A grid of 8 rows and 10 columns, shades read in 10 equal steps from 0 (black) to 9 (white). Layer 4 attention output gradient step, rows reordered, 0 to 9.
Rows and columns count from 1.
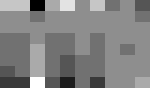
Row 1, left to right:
7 7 0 6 8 5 7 4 5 3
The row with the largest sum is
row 1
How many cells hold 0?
1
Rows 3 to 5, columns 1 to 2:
5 5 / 4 4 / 4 4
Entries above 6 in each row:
4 0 0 0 0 0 0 1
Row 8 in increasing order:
1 2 2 2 3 4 5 5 6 9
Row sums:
52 48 50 45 45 44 43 39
